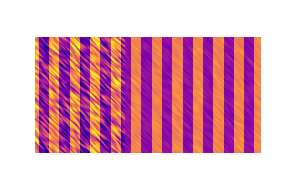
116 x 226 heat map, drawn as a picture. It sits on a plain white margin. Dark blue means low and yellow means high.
Seam: vertical, 40% of the way across, the right part calmer. Stripes: upright, repeating 11 times. Average level on the scale: 50%. Slope: none.
